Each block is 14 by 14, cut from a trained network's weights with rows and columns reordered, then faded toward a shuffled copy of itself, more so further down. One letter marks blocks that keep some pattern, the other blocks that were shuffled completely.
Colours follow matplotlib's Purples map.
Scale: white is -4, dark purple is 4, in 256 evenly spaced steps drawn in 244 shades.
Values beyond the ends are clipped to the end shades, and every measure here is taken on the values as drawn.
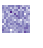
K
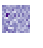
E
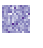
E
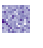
K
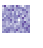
K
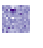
E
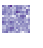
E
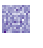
E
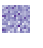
E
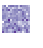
K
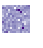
K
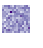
K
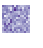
K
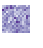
K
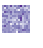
K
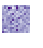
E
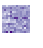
E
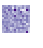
E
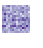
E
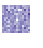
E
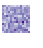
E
